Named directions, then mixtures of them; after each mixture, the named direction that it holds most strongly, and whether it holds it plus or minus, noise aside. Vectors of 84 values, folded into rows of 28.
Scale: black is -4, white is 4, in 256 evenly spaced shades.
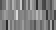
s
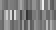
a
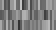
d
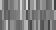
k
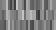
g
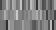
s, plus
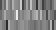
s, plus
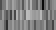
a, minus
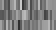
d, plus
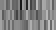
s, minus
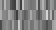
d, minus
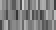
s, minus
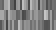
d, minus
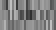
g, minus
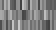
d, minus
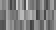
g, plus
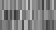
a, minus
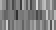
s, minus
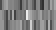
a, minus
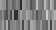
s, minus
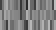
k, minus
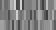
d, plus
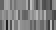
s, plus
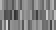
s, minus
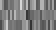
k, plus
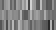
d, minus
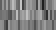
s, plus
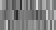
s, minus
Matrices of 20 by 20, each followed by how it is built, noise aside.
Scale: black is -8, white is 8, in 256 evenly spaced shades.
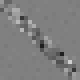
banded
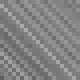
Toeplitz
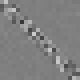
banded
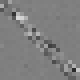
banded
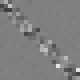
banded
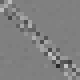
banded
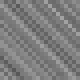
Toeplitz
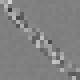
banded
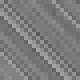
Toeplitz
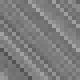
Toeplitz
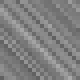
Toeplitz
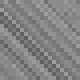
Toeplitz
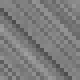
Toeplitz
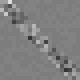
banded
